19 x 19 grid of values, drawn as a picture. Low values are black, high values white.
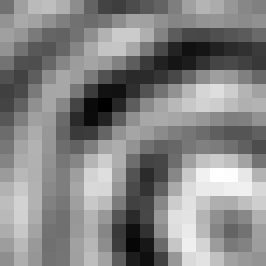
Mirror symmetry: none. Histogram: bell-shaped. Rings: centred on the bottom right. Odd rows or columns: none.
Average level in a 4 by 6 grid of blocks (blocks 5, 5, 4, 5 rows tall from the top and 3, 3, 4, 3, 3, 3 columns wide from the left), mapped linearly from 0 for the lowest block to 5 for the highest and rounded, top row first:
3 2 3 1 1 1
2 2 0 2 4 3
4 3 4 1 5 4
4 2 2 2 5 3
